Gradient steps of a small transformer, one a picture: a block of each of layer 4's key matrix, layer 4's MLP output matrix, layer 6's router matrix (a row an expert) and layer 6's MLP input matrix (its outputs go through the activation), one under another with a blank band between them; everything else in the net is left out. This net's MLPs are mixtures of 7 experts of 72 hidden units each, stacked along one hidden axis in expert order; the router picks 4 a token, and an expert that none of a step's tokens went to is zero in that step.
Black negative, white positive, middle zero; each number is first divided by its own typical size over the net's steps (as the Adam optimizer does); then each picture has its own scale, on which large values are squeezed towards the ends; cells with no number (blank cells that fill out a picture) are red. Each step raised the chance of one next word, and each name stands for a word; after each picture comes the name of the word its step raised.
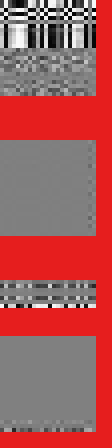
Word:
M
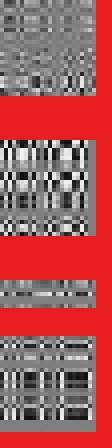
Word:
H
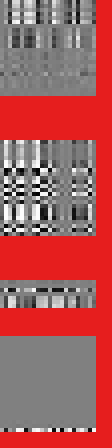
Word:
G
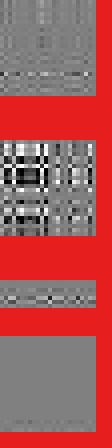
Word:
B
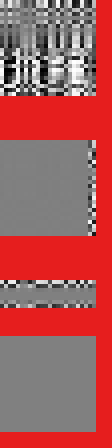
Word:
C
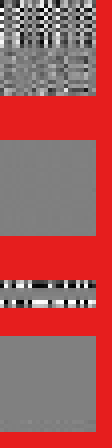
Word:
M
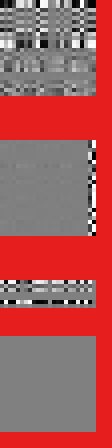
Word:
C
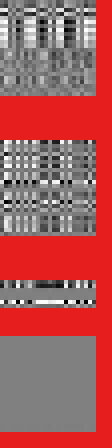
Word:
M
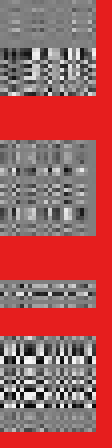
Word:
G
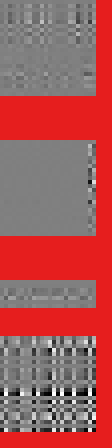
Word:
B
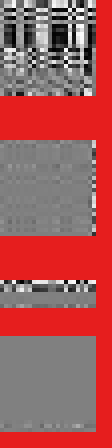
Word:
C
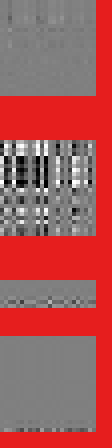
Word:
B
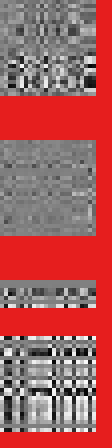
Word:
G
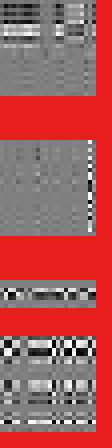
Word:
M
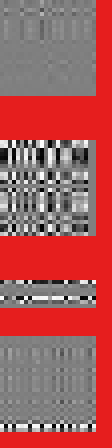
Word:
H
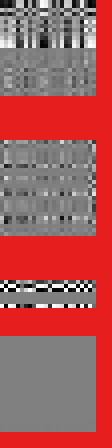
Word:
G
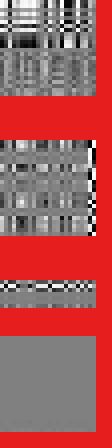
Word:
H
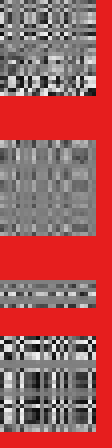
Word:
H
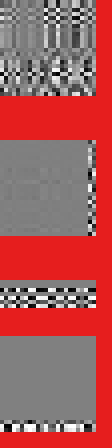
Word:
H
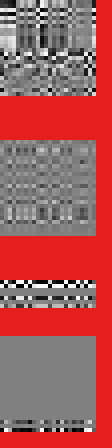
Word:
G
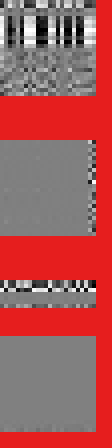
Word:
M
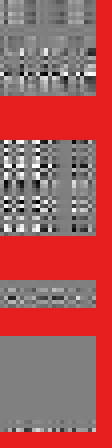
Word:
M
